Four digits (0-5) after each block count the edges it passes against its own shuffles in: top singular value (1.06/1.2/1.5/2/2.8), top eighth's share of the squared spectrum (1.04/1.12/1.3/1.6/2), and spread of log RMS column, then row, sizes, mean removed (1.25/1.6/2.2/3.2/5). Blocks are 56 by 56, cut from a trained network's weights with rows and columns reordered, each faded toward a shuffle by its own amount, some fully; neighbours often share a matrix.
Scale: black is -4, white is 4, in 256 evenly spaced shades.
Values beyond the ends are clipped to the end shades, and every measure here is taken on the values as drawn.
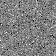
0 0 0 0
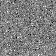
0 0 0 0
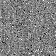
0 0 0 0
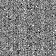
2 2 0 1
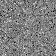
0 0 0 0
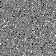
0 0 0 0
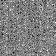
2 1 0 0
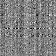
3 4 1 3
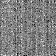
3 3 1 2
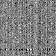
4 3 1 2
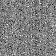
1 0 0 0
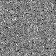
0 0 0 0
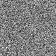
0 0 0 0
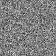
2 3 1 0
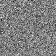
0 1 0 0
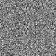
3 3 1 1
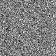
2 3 1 0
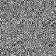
3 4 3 2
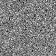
1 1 0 0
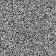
0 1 0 0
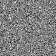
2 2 1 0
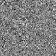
3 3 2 1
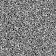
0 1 0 0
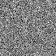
1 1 0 0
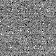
2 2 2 0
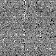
2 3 2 0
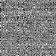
2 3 3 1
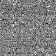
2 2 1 0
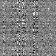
3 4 3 0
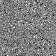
0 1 0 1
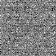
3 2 2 0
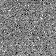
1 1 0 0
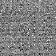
2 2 2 0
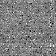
2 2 2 0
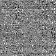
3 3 2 0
